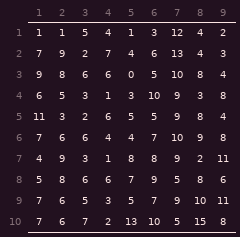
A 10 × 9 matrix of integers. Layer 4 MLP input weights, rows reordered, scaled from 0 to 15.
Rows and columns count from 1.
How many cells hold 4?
9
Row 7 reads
4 9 3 1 8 8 9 2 11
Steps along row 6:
down same down same up up down down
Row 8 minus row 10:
-2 2 -1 4 -6 -1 0 -7 -2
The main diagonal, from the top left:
1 9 6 1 5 7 9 8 11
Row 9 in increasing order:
3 5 5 6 7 7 9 10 11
